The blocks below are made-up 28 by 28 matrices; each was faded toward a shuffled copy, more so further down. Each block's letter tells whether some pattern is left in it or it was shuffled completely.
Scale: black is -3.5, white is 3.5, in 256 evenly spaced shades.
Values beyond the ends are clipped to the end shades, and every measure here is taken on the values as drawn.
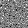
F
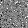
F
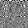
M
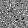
F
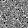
F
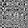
M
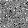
F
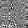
M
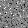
F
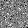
F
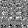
M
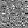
M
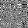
M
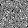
F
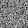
F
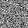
F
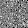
F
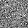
F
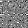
M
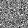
M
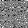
M
